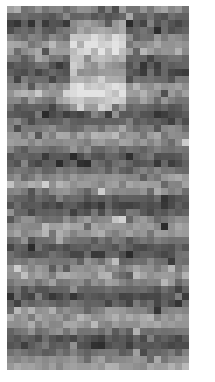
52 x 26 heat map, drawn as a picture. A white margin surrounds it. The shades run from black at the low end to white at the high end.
An odd patch, higher than its surroundings, sits in the top middle. The ninth with the highest average is the top middle. There is no overall slope. Horizontal stripes repeat 8 times down the table.
